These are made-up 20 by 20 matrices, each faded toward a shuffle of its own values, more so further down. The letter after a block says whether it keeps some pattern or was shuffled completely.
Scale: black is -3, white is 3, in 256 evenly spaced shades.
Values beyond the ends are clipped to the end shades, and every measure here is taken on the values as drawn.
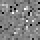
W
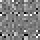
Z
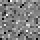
W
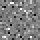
W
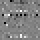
Z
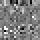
Z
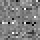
Z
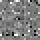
Z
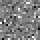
W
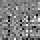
Z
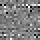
Z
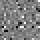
Z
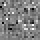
Z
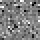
W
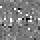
Z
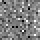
W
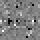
Z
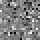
Z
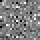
Z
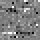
Z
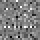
Z
